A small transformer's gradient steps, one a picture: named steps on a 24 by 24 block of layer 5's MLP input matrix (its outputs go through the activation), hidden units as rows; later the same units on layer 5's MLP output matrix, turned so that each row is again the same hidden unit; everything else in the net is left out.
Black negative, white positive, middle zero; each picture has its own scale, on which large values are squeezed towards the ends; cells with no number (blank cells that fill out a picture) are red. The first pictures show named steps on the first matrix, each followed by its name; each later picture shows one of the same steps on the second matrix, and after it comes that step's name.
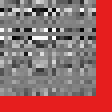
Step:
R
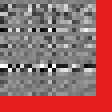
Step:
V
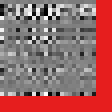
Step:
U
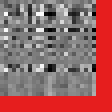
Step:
V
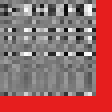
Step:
U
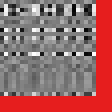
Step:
U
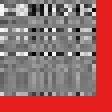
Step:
U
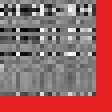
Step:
U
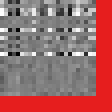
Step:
R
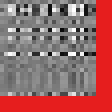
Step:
U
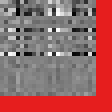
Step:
R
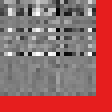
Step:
R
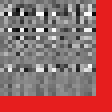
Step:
V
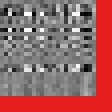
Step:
V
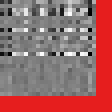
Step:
R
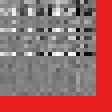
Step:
R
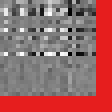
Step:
R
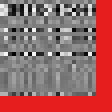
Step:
U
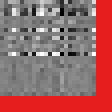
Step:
R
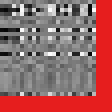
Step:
U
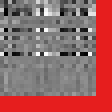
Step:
R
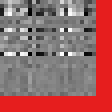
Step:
R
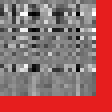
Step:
V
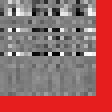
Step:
R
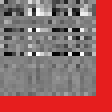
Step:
R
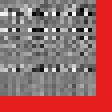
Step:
V
